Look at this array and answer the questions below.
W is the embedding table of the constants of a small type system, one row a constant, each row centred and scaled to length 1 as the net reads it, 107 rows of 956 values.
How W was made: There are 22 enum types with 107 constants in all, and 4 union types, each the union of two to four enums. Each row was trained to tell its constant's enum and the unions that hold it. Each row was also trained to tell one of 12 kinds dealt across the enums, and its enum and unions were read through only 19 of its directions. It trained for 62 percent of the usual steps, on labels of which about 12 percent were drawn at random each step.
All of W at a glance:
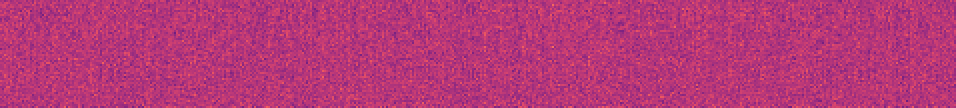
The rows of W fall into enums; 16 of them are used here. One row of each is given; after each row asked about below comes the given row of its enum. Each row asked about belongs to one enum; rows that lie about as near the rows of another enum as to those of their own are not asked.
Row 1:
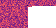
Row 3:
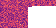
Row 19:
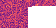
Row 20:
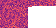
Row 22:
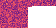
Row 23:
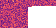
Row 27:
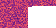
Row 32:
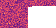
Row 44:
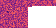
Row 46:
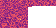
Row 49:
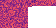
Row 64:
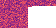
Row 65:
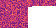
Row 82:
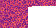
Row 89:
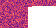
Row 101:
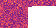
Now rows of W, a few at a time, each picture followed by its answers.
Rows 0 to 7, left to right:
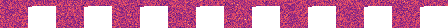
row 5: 27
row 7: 64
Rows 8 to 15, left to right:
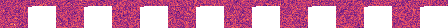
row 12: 65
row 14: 27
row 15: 23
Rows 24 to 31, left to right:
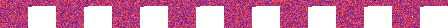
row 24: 65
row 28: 23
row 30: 22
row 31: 32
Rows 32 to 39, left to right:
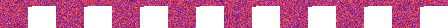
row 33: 89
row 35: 22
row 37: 19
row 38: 32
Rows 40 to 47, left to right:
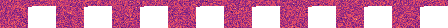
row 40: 82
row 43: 65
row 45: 20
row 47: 19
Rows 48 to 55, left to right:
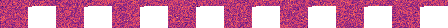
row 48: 1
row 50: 27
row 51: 3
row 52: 23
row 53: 19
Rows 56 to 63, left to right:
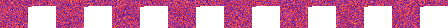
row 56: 20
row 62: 1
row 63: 82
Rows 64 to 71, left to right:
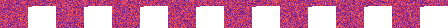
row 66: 22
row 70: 19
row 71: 27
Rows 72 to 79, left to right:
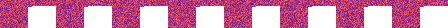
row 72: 3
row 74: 65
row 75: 3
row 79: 27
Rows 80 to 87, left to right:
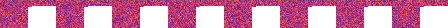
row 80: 82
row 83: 22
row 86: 3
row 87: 3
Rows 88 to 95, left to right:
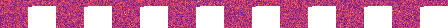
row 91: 64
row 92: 82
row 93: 49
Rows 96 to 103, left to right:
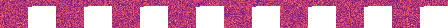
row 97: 44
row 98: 20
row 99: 19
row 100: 65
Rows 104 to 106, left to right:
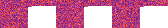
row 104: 20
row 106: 49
